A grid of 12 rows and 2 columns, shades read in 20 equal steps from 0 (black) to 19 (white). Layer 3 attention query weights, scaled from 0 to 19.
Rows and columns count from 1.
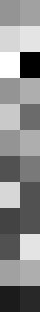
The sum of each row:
23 33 19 24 23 24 15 22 11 23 25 5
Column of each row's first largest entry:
2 2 1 2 1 2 2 1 2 2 2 2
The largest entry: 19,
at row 3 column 1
